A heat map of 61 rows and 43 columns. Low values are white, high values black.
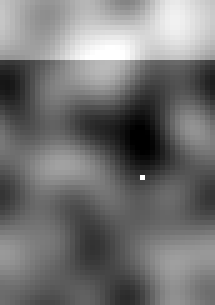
A horizontal seam about 20% of the way down splits the table, and the bottom part is higher. The top middle is the ninth with the lowest average. One lone cell stands out, far lower than its neighbours.
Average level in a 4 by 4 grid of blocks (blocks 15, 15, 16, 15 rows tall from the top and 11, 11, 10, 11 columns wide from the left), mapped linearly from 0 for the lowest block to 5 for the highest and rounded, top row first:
2 0 0 0 / 4 3 5 3 / 3 3 4 4 / 3 4 4 2
